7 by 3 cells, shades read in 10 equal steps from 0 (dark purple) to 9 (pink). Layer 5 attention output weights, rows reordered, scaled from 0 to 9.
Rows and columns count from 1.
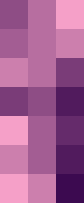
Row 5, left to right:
9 5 2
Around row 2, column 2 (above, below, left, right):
6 6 5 7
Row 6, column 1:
7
